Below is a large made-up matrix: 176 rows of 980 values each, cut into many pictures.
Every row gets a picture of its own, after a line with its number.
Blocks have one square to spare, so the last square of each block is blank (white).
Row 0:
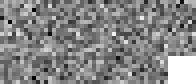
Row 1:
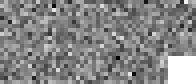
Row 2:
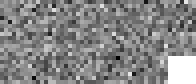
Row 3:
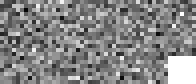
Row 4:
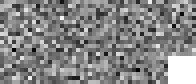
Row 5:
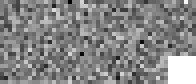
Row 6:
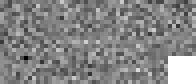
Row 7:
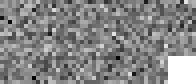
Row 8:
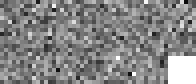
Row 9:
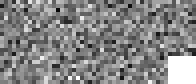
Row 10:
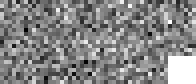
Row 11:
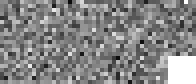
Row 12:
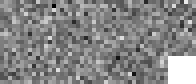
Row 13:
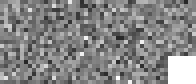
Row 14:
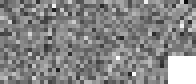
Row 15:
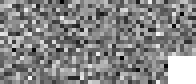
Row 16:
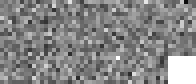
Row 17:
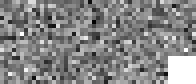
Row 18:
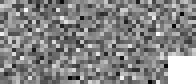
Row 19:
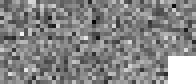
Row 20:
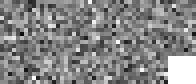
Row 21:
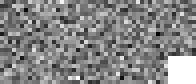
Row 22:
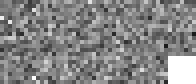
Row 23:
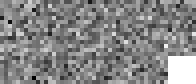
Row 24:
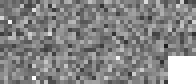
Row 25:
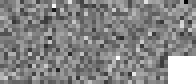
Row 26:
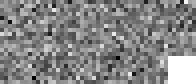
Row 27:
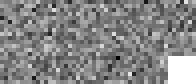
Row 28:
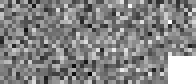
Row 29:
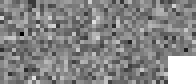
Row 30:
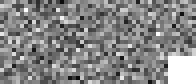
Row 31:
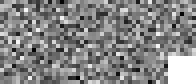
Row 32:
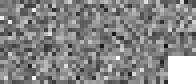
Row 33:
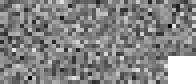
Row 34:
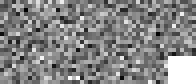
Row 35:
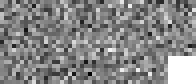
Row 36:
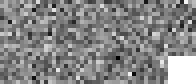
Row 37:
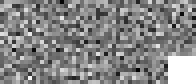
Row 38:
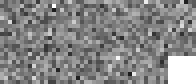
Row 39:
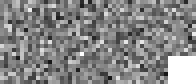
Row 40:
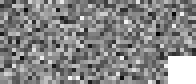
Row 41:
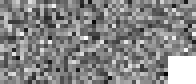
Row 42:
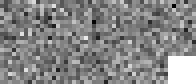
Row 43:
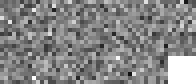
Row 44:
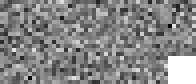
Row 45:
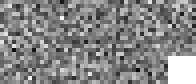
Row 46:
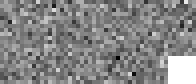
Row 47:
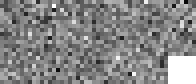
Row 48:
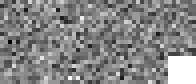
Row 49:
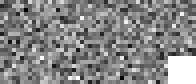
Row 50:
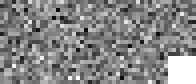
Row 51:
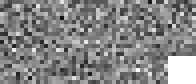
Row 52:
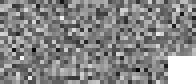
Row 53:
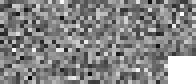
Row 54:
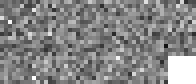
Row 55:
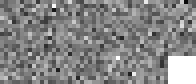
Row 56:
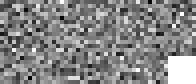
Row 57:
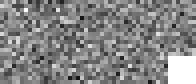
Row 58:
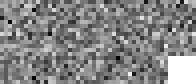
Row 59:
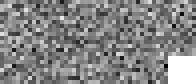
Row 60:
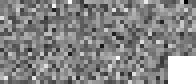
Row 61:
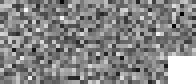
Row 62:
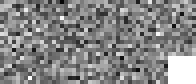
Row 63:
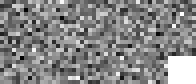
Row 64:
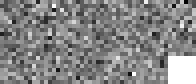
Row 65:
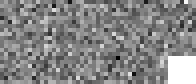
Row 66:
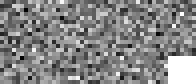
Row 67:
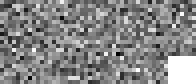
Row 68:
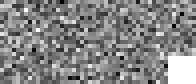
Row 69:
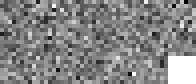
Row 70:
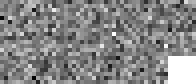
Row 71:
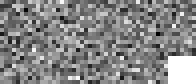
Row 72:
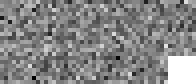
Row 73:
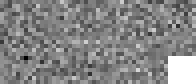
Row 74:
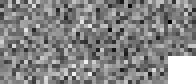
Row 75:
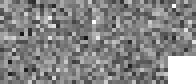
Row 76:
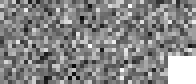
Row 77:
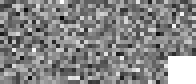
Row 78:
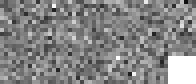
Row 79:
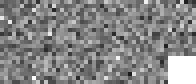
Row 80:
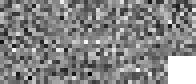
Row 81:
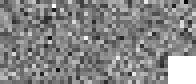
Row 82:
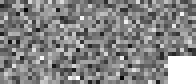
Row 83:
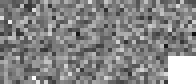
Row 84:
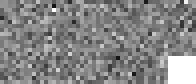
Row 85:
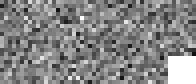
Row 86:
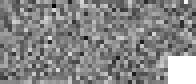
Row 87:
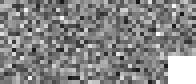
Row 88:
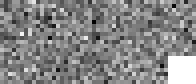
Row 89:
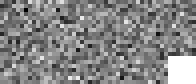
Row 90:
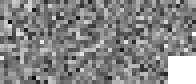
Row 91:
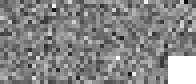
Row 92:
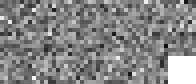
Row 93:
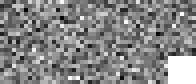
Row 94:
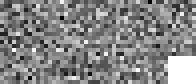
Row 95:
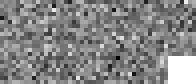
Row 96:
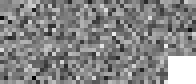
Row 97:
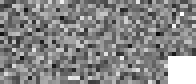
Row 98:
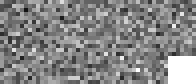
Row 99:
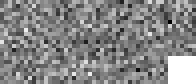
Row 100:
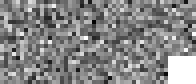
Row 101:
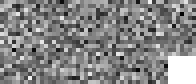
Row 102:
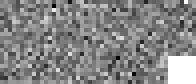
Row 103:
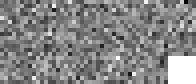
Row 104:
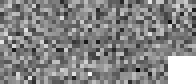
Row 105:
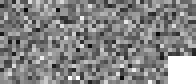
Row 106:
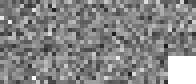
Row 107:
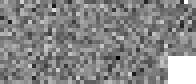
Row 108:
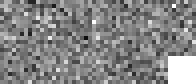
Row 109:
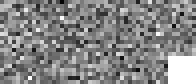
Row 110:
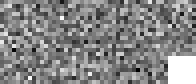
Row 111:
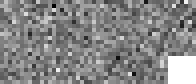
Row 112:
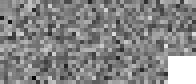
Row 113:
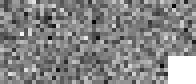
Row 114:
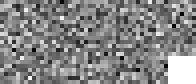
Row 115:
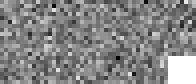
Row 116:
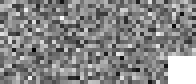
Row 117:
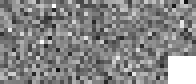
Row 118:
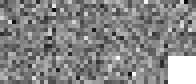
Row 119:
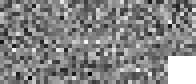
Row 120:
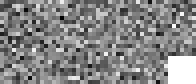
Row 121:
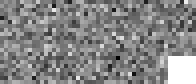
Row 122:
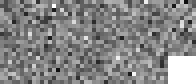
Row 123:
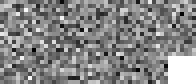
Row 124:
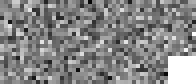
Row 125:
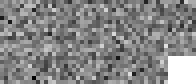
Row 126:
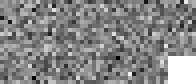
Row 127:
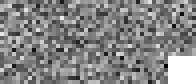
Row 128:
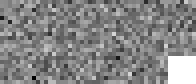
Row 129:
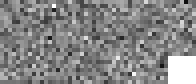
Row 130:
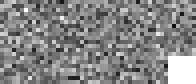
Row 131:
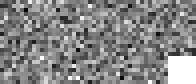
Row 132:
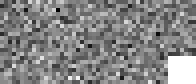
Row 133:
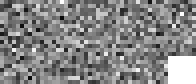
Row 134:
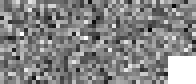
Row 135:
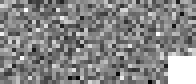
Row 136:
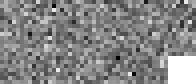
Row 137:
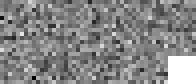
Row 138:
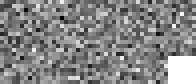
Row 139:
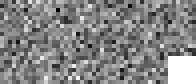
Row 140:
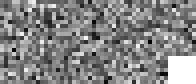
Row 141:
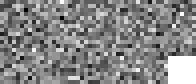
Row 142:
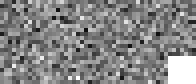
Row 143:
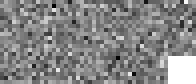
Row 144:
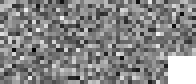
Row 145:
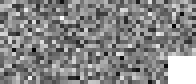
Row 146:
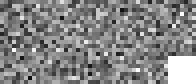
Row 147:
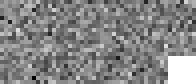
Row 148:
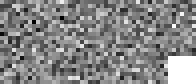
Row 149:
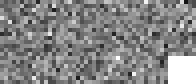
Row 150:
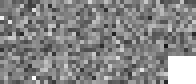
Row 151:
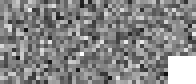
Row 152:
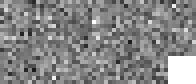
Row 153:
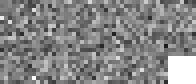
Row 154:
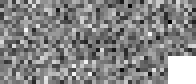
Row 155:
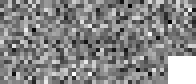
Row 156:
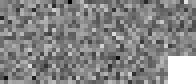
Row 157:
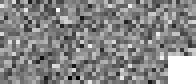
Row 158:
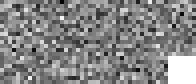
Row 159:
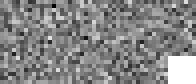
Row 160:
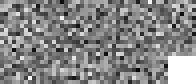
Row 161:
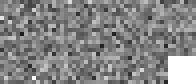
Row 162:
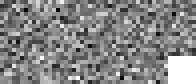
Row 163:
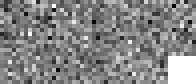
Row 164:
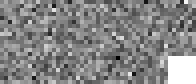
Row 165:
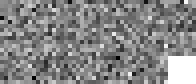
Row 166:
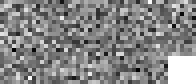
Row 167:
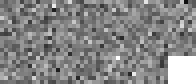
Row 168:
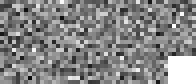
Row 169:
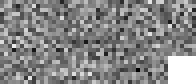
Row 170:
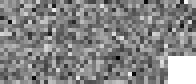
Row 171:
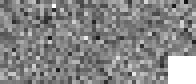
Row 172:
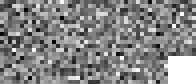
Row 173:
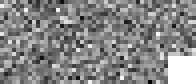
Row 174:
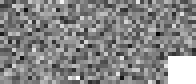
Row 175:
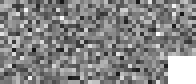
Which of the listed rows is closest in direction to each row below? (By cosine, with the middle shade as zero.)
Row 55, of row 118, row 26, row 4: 118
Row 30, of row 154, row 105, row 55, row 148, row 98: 55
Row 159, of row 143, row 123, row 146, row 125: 143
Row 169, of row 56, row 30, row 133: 30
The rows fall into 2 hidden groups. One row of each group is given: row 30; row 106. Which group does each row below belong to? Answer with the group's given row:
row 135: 30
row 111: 106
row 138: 30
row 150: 106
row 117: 106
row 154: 30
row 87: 30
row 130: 30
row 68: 30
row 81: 106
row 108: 106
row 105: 30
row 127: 30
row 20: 106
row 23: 106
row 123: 30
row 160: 30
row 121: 106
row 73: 30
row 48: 30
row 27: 106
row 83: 106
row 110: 30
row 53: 30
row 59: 30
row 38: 106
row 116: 30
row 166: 30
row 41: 106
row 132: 30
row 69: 106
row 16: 106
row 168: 30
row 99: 30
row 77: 30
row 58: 106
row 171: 106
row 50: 30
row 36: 106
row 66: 30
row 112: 106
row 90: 106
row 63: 30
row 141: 30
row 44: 30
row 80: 30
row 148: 30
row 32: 106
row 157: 30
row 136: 106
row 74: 30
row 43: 106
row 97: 30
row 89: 30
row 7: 106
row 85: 30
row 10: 30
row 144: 30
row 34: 30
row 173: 30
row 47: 106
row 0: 106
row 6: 30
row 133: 30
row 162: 30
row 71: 30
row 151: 106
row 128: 106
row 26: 106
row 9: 30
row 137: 106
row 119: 30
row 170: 106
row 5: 106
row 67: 30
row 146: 30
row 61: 30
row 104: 30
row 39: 106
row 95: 106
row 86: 106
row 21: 30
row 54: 106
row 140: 106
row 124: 106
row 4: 30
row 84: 106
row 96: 106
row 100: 106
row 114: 30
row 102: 106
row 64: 106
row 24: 106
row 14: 106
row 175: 30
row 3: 30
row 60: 106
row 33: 30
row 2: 106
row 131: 30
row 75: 106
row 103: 106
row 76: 30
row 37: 30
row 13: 106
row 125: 106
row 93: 30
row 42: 106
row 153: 106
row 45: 30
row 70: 106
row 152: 106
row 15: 30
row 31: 30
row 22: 106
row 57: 30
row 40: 30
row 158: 30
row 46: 106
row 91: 106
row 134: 106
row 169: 30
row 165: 106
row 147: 106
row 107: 106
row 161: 106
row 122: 106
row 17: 106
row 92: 106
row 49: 30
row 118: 106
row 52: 30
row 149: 106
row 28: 30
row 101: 30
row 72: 106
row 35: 30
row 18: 30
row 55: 106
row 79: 106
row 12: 106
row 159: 106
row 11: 106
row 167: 106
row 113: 106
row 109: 30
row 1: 106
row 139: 30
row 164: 106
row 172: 30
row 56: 30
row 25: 106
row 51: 30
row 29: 106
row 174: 30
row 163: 106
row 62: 30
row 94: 30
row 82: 30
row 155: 30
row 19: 106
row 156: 106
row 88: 106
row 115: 106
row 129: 106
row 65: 106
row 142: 30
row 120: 30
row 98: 30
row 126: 106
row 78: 106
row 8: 106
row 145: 30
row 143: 106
